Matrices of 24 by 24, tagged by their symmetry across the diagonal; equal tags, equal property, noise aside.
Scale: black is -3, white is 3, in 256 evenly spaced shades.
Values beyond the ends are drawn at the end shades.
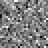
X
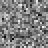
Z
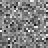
Z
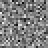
X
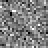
X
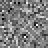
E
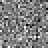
X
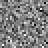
X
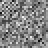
E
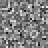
E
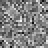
E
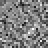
E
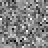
Z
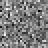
Z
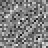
E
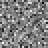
X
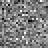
Z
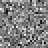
Z
